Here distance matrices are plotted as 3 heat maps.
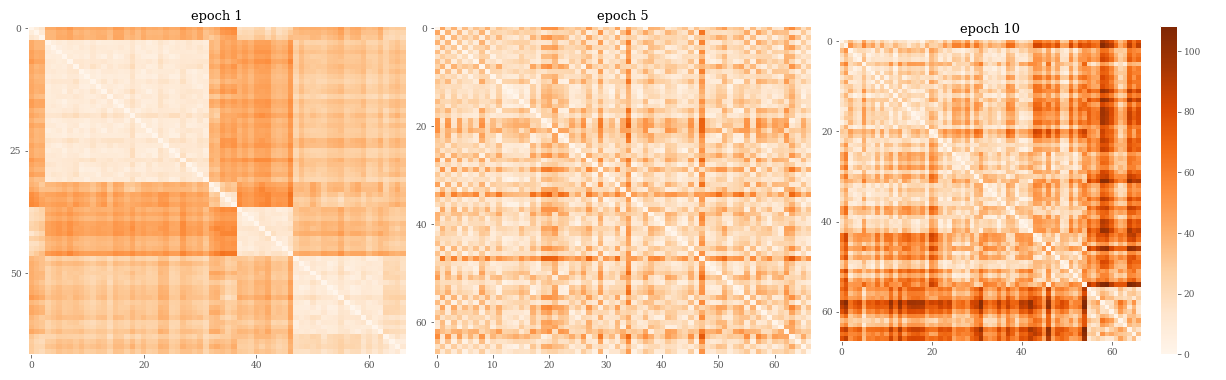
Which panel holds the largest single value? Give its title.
epoch 10
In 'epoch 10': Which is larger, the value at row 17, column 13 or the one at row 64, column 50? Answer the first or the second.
the second
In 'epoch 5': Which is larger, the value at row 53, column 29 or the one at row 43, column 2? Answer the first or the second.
the first
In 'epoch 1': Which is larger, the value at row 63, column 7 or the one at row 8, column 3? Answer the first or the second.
the first
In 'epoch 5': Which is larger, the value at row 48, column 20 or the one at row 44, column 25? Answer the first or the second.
the first
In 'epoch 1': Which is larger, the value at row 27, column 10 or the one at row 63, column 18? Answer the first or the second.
the second
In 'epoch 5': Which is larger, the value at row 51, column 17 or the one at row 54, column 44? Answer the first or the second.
the first
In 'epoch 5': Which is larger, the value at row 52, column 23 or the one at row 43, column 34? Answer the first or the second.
the second
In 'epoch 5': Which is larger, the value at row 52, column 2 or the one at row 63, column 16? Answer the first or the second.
the second
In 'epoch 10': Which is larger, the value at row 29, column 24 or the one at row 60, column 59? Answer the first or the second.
the second
